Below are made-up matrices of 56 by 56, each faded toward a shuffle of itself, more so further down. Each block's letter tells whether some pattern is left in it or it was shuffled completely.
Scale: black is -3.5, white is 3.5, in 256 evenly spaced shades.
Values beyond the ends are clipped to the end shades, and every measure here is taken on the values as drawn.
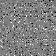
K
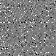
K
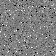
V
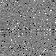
K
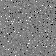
V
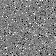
V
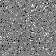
K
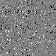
K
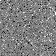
V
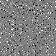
K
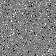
V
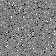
V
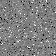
V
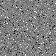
V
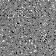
K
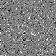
K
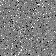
V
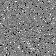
V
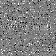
K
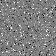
V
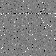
K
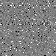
K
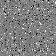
K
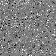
K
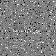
K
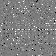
K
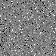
V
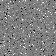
V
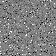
V
